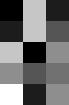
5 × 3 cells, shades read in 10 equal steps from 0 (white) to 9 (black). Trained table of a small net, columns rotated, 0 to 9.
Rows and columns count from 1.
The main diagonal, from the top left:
9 2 4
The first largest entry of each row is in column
1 1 2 2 2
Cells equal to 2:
3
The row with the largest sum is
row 1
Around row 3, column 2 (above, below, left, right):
2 6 2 4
